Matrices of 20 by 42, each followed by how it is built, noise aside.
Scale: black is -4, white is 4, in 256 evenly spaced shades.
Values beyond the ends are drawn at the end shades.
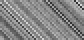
Toeplitz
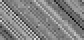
Toeplitz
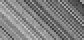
Toeplitz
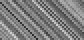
Toeplitz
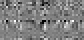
low rank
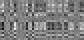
low rank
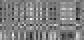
low rank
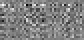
low rank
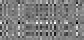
low rank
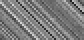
Toeplitz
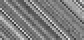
Toeplitz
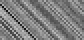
Toeplitz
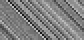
Toeplitz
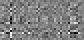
low rank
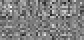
low rank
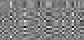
low rank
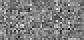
low rank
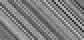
Toeplitz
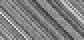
Toeplitz
